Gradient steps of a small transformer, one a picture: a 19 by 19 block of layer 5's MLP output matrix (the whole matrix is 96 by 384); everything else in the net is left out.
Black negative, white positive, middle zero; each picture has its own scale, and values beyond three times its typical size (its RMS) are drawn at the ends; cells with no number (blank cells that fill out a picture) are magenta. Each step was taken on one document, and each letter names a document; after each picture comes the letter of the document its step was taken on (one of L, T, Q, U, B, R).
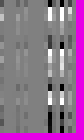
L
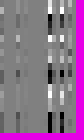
L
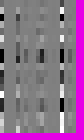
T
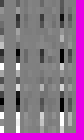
T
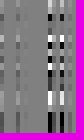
L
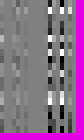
L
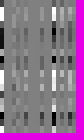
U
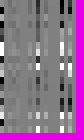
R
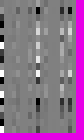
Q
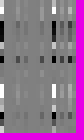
U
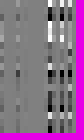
L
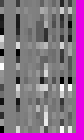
T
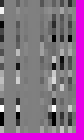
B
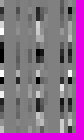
Q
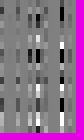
Q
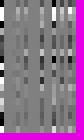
U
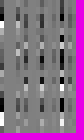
T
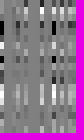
U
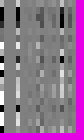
T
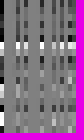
U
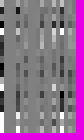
T
